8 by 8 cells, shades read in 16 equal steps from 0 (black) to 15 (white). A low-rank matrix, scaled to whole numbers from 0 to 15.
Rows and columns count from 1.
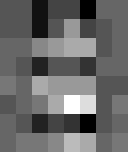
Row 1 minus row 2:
0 0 0 -1 -5 -4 1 0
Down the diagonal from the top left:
5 5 8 5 9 13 5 7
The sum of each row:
31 40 60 38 60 68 31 62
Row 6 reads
5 6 7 10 15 13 5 7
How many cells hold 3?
2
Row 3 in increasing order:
5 6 6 6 8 9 10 10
